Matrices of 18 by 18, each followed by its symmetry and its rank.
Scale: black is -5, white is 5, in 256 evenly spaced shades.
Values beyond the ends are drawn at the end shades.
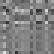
neither, rank two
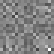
symmetric, rank three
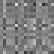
neither, rank two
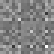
symmetric, rank three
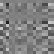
neither, rank two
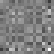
symmetric, rank two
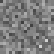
symmetric, full rank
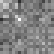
symmetric, rank three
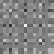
symmetric, rank two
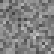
symmetric, full rank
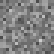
symmetric, full rank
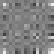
symmetric, rank two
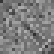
symmetric, full rank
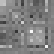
symmetric, rank three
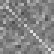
symmetric, full rank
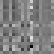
neither, rank two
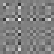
symmetric, rank two
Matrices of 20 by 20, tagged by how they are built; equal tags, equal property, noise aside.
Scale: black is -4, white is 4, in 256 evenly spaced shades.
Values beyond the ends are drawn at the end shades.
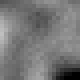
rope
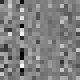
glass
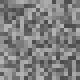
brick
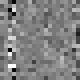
glass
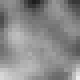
rope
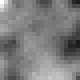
rope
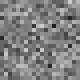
brick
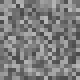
brick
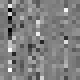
glass
